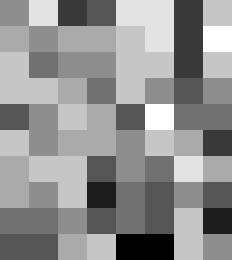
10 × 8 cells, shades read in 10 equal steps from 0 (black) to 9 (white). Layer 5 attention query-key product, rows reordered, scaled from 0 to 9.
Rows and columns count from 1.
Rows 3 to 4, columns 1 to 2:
7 4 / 7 7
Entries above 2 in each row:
6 7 7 8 8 7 8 7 7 6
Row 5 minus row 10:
0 2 1 -1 3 9 -3 -1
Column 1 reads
5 6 7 7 3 7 6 6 4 3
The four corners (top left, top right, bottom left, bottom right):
5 7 3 5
